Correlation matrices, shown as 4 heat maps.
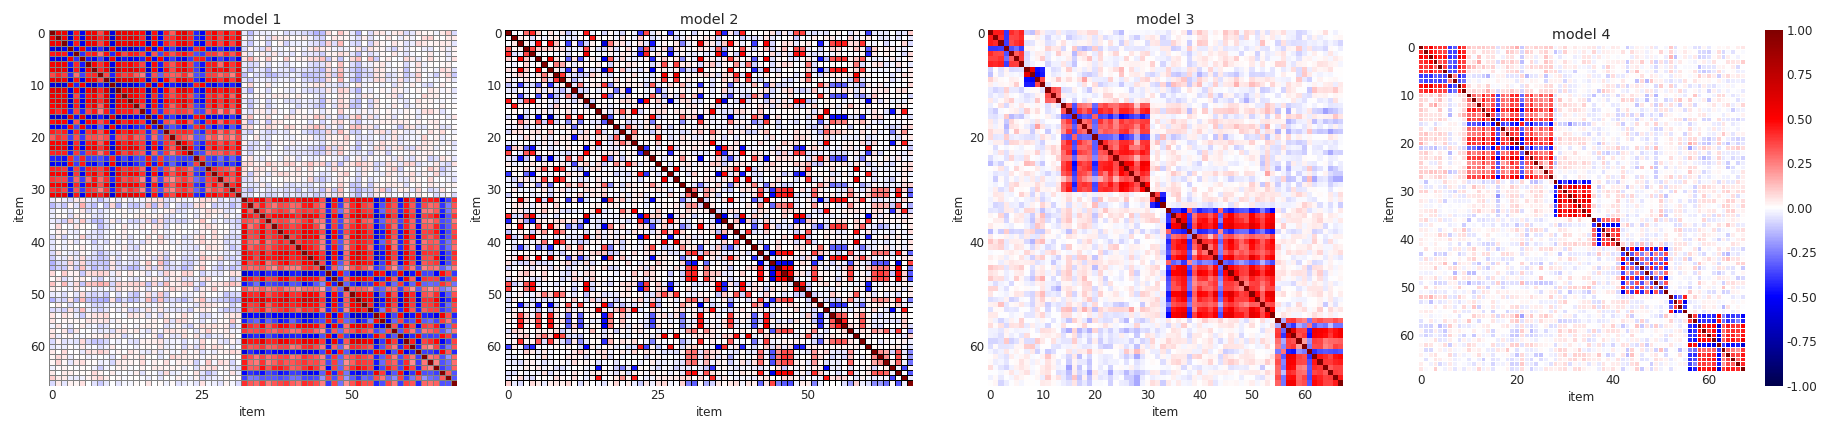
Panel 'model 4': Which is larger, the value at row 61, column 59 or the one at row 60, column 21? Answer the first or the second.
the first
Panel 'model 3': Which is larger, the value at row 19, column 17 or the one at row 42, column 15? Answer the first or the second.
the first
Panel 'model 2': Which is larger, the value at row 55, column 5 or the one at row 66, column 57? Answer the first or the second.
the first
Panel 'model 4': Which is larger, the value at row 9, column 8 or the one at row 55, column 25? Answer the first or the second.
the first
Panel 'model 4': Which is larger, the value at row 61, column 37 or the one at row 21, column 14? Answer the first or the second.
the first
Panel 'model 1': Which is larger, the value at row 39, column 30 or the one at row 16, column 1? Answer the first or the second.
the first
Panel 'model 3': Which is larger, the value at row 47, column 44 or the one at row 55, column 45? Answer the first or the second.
the second
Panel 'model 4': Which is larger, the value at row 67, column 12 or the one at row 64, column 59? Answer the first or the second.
the second
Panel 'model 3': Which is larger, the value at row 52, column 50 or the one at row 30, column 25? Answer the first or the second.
the second
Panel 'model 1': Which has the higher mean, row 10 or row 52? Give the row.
52
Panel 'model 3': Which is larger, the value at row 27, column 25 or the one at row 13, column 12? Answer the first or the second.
the first
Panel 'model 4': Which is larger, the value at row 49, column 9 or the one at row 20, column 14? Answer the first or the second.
the second
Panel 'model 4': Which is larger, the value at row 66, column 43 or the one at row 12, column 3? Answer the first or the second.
the second
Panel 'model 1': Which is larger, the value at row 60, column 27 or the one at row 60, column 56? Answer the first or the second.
the second
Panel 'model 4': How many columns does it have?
68
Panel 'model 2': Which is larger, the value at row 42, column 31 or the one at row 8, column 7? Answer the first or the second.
the first
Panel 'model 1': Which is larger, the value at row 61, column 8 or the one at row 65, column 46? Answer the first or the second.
the second
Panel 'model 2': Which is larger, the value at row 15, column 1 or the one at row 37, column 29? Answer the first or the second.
the first
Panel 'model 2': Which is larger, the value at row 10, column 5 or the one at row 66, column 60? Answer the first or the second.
the second
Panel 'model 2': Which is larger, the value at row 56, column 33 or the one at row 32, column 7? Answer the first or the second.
the second
